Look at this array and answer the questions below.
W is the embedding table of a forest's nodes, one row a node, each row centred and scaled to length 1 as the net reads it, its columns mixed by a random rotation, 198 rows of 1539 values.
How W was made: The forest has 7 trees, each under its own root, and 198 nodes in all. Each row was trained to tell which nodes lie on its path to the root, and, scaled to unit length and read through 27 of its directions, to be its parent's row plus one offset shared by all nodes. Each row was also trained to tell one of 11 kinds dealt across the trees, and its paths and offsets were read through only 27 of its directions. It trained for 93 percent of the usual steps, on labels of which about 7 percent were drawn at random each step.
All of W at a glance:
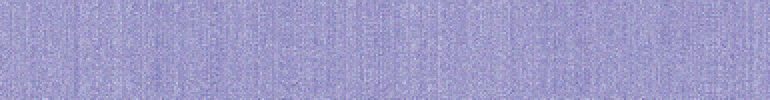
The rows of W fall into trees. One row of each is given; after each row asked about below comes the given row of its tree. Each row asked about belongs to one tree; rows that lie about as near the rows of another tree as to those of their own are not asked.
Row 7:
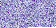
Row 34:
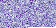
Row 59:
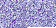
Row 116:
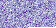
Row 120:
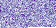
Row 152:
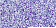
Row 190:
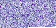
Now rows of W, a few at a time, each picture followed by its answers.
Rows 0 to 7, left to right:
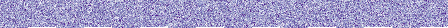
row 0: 59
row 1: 34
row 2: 7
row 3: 190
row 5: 190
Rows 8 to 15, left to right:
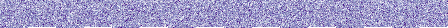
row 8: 7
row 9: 7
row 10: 59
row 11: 34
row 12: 59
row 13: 116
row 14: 59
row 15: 116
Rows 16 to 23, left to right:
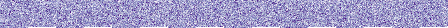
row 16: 120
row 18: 59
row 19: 120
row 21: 59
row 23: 152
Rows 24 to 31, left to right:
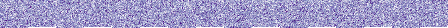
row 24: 7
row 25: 34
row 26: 152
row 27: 7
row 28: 59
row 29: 59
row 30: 7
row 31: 190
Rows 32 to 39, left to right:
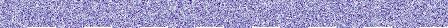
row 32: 34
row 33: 7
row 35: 7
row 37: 190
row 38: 59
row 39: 34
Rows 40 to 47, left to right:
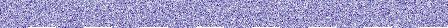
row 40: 120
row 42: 34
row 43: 7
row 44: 190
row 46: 59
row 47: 34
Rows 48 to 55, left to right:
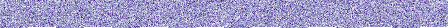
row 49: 116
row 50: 190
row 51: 190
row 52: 34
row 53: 59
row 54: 34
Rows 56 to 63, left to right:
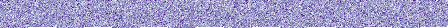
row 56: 34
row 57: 190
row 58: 7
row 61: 34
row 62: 34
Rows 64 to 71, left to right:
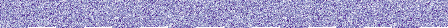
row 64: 190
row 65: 59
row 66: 7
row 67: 34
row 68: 34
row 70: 7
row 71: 7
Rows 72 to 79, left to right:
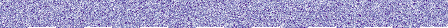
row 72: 116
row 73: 7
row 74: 120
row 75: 59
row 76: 190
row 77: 152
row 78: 7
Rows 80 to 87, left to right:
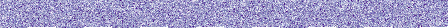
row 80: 152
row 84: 152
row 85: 7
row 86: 7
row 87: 190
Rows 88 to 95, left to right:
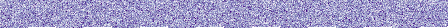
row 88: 7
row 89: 152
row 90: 7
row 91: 116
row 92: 59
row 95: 152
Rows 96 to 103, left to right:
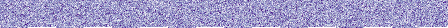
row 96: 116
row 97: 116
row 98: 34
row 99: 59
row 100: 34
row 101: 190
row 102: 59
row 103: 34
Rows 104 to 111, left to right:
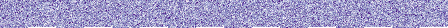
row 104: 190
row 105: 152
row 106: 116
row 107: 7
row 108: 116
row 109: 116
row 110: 116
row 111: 59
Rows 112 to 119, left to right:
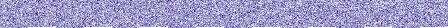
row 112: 190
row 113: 190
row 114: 34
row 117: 152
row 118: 7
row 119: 59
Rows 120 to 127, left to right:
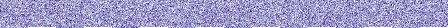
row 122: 7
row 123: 34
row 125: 34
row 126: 59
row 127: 152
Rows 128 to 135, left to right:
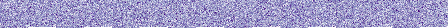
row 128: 7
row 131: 34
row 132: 7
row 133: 59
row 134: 190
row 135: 59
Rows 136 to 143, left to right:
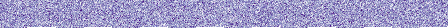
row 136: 59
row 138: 120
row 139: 59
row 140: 34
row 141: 116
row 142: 59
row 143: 120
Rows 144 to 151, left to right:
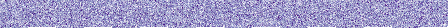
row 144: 190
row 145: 59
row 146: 7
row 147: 34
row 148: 59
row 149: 59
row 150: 7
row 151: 152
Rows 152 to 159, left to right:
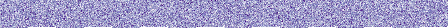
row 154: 7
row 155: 190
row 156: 59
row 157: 7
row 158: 59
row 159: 120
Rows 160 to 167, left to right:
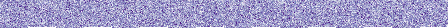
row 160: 59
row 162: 34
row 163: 34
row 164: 59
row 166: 116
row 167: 7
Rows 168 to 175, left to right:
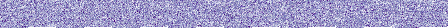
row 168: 7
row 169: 7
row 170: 7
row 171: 152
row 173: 190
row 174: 152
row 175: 152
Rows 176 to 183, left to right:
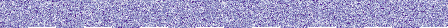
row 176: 190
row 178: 59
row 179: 190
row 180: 116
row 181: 59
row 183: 116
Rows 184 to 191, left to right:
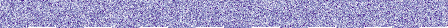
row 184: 7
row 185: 7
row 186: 34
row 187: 34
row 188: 59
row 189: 190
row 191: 59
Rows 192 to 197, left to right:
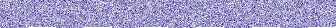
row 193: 120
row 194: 34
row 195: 34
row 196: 7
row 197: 190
